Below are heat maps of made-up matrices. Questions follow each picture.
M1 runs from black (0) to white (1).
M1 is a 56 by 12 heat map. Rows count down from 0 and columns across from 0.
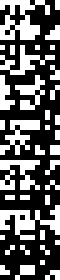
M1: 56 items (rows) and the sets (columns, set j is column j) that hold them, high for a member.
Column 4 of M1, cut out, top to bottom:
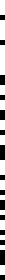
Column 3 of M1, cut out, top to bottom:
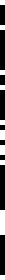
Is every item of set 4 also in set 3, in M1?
no
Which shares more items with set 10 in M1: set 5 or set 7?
set 5
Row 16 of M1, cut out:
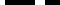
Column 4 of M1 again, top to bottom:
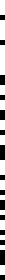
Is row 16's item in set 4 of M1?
no
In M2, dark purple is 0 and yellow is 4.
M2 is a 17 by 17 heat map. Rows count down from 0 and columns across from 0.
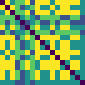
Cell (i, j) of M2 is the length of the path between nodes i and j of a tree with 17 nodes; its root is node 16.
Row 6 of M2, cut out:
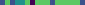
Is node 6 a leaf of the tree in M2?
no
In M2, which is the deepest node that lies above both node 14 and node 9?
4
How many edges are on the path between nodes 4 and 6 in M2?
2
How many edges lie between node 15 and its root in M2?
2
